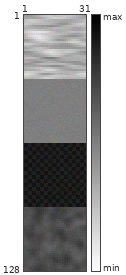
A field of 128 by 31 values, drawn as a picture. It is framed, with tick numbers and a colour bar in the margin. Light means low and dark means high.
The table splits into 4 rows of 1 panel. Panel 1,1: low, streaked across. Panel 2,1: middling, flat. Panel 3,1: very high, checkered, faint in contrast. Panel 4,1: high, blotchy, faint in contrast.
